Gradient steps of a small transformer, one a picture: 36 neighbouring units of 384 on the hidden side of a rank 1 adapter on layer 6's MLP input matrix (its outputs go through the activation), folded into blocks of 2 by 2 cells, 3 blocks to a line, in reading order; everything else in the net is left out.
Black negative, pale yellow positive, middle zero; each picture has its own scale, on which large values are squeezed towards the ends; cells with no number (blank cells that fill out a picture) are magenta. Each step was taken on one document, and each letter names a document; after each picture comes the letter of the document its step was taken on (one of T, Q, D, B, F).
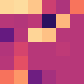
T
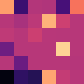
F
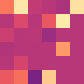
F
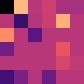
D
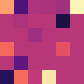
F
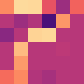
T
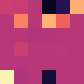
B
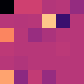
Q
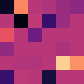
D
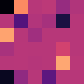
D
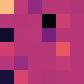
Q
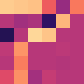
T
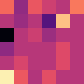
Q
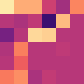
T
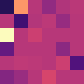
D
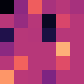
Q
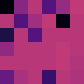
D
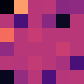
D
